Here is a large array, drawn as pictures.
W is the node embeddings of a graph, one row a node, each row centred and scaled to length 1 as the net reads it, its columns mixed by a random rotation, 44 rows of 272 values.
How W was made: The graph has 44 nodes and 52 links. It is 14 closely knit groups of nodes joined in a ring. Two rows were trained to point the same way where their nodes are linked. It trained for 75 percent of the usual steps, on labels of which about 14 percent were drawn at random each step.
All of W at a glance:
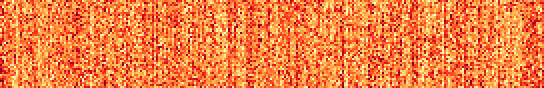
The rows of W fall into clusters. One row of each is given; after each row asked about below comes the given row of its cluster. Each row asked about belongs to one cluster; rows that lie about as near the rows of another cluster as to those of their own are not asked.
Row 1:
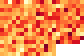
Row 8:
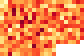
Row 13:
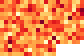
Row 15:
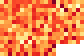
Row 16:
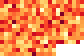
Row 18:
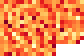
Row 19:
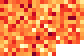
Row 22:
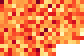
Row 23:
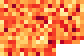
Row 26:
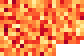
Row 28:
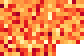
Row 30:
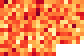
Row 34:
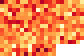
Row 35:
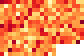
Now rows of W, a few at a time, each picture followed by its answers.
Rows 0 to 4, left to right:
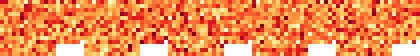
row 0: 34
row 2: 28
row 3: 28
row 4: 30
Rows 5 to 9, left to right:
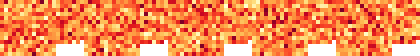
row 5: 30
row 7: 34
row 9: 26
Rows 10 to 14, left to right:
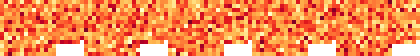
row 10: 23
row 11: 16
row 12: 8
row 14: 15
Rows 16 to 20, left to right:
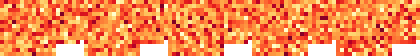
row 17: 23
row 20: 19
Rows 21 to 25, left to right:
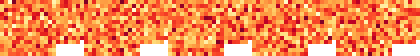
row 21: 26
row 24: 26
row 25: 19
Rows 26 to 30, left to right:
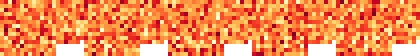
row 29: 18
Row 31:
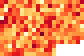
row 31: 16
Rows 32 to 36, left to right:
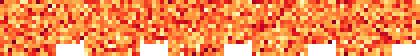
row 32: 22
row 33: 13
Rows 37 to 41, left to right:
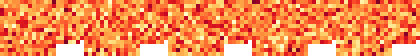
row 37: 15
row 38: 35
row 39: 13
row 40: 34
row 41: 1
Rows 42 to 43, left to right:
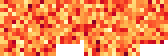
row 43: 35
